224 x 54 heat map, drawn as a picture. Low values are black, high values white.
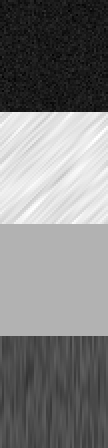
It is made of 4 by 1 panels. Panel 1,1: very low, fine-grained, faint in contrast. Panel 2,1: very high, slanting up to the right, faint in contrast. Panel 3,1: high, flat. Panel 4,1: low, streaked downward, faint in contrast.
